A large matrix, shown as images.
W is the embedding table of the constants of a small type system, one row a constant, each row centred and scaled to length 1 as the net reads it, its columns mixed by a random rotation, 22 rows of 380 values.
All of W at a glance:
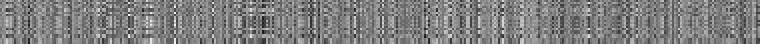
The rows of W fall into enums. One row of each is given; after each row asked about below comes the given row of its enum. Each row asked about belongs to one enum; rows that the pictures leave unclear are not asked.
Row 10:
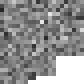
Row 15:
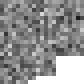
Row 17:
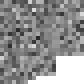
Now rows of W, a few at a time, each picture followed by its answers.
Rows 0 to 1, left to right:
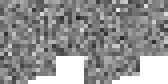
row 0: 15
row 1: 17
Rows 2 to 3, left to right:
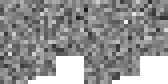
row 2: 15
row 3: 10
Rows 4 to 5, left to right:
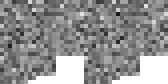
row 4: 17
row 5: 17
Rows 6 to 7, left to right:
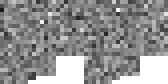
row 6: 10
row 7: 17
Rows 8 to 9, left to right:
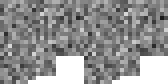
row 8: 15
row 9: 15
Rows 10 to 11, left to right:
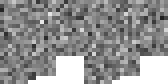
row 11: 15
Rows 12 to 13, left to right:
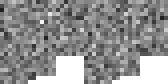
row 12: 10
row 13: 15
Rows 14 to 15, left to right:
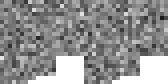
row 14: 17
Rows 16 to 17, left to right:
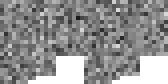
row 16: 15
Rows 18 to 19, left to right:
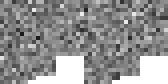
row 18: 17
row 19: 10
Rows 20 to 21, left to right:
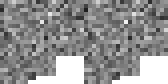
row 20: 10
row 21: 10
